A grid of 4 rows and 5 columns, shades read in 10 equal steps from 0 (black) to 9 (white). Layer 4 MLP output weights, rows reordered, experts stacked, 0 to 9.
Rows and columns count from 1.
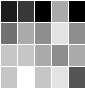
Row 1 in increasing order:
0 0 1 2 6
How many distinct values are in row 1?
4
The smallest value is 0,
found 2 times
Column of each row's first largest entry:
4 4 1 2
